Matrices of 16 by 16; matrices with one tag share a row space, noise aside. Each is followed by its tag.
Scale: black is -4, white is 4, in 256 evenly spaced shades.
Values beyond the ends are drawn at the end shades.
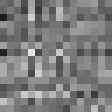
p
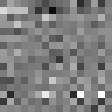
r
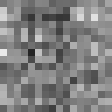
p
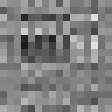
p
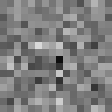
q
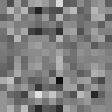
q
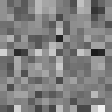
q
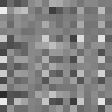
r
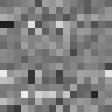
p
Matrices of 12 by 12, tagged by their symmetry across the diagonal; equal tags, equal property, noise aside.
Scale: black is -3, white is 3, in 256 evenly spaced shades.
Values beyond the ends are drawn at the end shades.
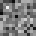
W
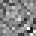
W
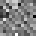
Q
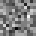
Q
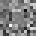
Q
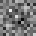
W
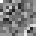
W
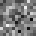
W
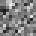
Q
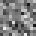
Q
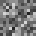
W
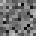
W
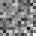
W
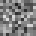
Q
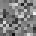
Q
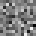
Q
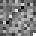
W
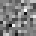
Q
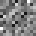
W
